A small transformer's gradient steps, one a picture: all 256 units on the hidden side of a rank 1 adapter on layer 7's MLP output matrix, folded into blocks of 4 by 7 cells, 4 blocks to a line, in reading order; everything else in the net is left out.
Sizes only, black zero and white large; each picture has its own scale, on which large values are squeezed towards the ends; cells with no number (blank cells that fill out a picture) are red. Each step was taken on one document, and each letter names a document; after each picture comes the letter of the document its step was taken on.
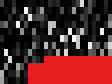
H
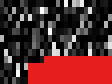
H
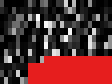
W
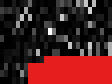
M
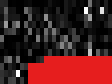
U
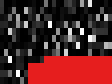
W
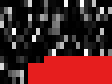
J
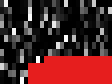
J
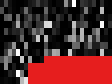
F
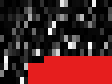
M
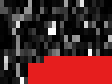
M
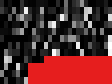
H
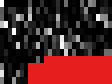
U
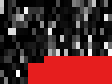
H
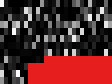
U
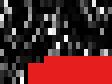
J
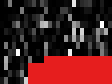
F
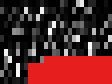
H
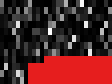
M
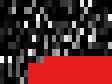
W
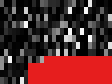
W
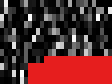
J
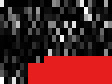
U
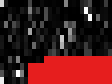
U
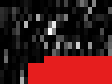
M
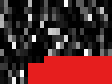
J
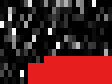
J
